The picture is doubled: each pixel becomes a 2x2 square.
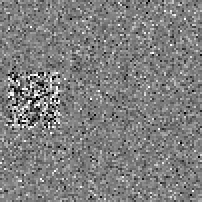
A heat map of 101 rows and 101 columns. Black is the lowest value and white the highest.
Values change most from cell to cell in the middle left. The texture is fine-grained noise. The distribution is heavy-tailed on both sides. Neither half mirrors the other. In the middle left lies a patch that is rougher than the rest.
